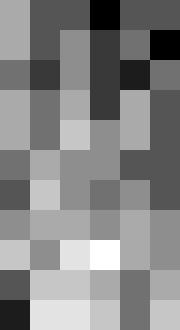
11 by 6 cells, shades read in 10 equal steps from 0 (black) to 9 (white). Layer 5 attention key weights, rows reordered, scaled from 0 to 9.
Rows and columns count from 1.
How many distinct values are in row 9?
5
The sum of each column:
51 55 65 47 48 42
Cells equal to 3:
12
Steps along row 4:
down up down up down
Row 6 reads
4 6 5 5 3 3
